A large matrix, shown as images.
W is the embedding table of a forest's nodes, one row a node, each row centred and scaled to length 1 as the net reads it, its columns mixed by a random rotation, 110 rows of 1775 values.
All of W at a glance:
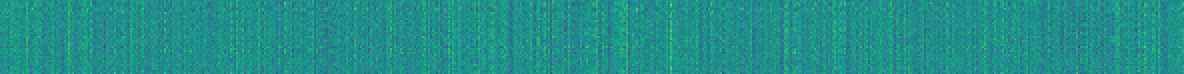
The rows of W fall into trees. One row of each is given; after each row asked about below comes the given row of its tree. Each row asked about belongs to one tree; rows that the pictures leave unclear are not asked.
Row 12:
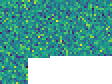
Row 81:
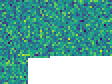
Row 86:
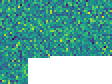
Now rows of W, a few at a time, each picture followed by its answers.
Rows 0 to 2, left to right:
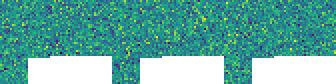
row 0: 12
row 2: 86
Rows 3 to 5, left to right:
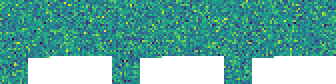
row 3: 86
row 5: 86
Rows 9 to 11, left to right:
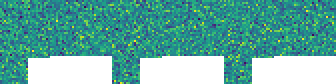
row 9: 12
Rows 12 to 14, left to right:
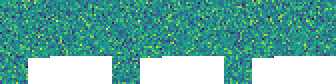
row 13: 12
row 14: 12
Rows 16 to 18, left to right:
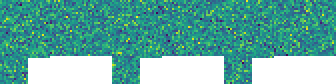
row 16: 12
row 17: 12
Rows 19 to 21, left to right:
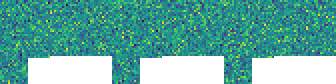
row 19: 86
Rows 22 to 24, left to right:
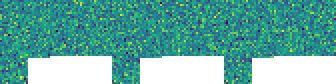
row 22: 81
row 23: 86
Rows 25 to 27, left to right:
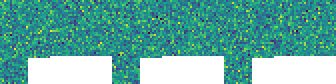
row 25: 86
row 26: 12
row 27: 12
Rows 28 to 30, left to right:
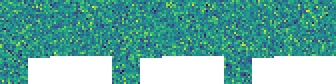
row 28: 86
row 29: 81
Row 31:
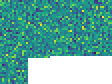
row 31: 86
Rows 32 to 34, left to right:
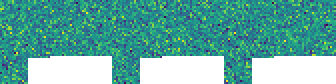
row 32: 86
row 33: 86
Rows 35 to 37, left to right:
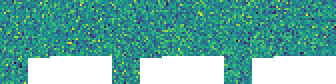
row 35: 81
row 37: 12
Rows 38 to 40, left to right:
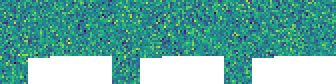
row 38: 81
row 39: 12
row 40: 86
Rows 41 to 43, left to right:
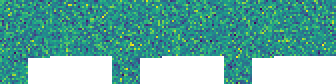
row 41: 86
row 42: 86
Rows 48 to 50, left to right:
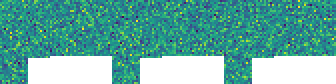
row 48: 86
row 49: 81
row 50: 81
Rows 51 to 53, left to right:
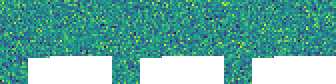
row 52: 81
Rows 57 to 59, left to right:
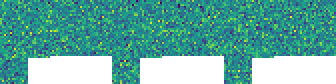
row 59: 12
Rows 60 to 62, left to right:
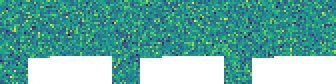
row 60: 12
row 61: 12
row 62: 86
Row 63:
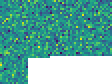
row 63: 12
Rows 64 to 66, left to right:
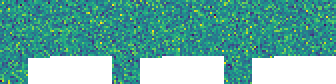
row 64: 86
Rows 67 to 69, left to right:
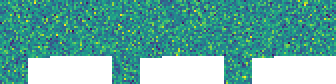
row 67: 12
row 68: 86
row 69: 81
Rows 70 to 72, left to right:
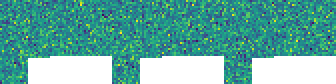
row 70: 81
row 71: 81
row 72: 86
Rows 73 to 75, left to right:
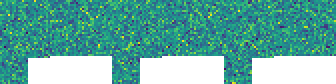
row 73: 86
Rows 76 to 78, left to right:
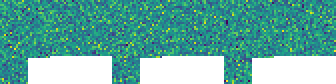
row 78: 86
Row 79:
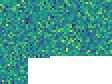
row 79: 86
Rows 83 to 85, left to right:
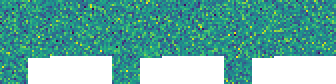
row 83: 12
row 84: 12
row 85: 86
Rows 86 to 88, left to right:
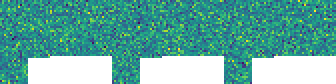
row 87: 86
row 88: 81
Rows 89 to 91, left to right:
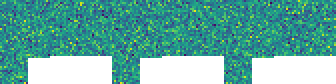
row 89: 81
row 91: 81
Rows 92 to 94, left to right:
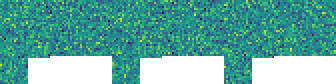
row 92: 12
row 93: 12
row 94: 86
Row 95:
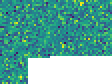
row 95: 81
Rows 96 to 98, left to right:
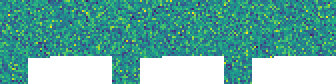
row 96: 86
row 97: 12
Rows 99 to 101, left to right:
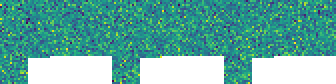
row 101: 81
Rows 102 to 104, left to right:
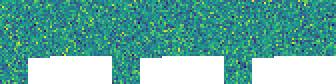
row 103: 86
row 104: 81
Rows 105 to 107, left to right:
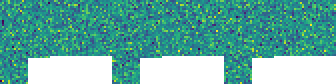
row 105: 86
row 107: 12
